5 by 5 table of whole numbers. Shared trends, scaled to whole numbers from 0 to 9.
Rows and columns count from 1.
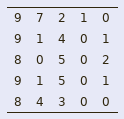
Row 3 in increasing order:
0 0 2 5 8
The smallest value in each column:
8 0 2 0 0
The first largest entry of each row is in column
1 1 1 1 1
